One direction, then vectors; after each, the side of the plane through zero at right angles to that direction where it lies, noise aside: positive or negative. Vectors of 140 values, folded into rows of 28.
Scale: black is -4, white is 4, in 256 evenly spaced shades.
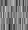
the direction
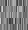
positive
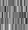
negative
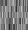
positive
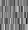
negative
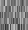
negative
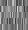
positive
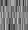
positive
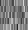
negative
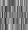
negative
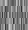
negative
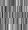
negative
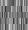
negative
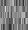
positive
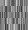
negative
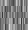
negative
